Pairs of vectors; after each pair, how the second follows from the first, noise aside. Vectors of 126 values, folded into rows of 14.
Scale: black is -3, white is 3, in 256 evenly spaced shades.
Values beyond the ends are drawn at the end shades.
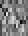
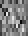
copied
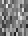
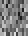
negated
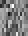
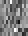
reversed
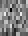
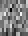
copied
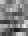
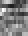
reversed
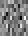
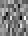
copied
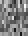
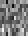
reversed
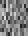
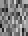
reversed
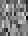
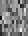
reversed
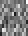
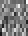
copied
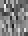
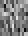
negated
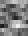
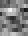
reversed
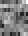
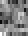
reversed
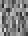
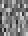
negated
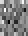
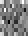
copied
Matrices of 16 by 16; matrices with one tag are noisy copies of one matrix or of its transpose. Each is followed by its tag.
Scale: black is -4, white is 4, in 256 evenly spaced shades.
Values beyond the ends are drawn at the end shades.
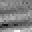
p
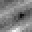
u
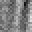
p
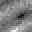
u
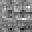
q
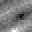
u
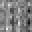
q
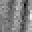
p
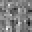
q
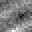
u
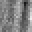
p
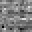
q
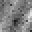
u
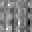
q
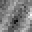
u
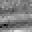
p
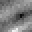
u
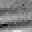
p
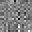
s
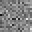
s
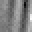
p
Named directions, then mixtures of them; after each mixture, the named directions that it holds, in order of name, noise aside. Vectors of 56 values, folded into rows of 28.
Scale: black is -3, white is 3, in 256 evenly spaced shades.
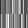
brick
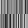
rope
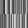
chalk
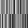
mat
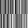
mat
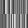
chalk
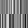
brick, mat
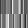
brick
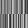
brick, rope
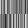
chalk, rope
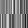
brick, mat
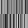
rope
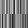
mat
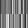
brick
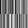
mat, rope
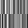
chalk, mat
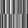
chalk, mat
